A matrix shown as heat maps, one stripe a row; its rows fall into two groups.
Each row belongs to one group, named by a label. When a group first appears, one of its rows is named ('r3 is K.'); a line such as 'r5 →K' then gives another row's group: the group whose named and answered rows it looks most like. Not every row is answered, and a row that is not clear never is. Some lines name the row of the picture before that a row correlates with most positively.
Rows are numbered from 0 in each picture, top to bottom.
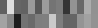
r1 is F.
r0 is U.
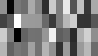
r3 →F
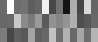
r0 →U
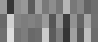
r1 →U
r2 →U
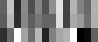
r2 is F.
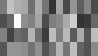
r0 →U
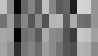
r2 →F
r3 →F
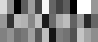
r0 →F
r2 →F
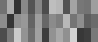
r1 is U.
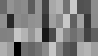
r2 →U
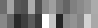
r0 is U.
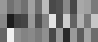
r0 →F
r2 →U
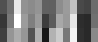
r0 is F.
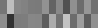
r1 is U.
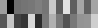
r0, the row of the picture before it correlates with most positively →1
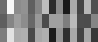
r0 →U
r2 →U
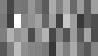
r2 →U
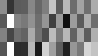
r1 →U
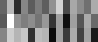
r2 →U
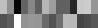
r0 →F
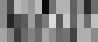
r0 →U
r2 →F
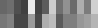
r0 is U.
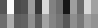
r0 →U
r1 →U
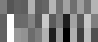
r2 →U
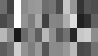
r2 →F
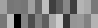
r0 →F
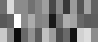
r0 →U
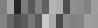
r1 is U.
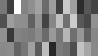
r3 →F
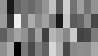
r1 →F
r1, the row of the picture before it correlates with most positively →0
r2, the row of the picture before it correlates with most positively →1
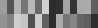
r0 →F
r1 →U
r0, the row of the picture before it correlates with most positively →1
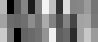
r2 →F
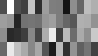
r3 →U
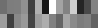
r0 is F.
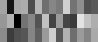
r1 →F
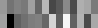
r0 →F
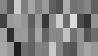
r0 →F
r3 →F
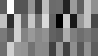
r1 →F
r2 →F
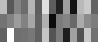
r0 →F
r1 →F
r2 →U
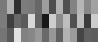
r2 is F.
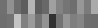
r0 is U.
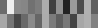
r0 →U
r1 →F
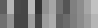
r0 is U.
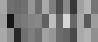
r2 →F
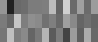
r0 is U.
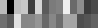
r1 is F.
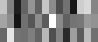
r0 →F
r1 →F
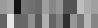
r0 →F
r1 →U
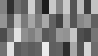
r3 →U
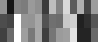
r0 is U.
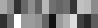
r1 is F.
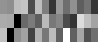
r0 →U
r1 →F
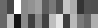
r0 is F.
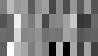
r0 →U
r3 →U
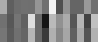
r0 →F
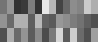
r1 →U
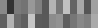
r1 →U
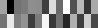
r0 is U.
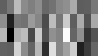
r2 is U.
